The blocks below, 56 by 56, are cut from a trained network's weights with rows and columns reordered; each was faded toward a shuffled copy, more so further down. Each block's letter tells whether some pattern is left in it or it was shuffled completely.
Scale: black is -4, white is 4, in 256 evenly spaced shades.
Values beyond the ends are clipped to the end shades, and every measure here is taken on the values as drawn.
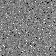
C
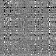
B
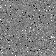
C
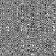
B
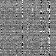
B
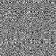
B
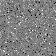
C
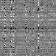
B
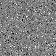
C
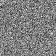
C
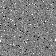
C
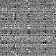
B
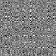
B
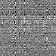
B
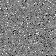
C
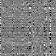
B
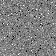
C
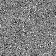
C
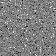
C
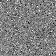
C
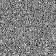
C
